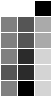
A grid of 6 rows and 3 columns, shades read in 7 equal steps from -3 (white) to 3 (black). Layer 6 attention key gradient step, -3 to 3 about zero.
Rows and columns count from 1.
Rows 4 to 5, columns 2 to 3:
2 -2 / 2 -2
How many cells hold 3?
2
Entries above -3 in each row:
1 3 3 3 3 3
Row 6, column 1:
0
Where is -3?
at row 1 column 1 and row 1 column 2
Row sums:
-3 0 0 0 1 1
